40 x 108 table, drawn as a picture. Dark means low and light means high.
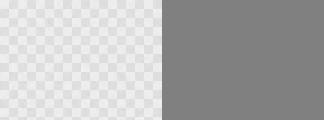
It is made of 1 by 2 panels. Panel 1,1: very high, checkered, faint in contrast. Panel 1,2: middling, flat.
